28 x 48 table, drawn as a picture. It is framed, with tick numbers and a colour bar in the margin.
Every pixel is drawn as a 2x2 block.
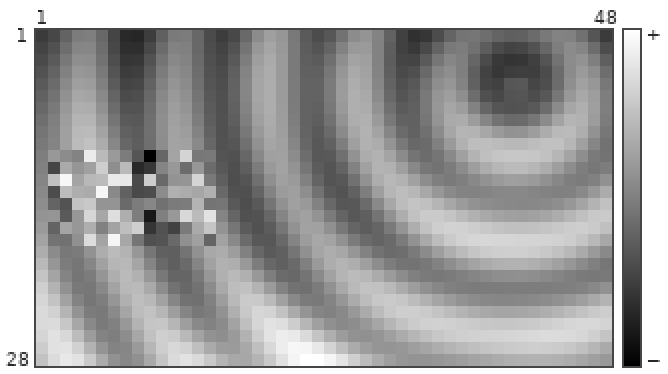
Roughest part: middle left. Slope: up to the bottom. Odd patch: rougher, in the middle left. Odd rows or columns: none. Rings: centred on the top right.
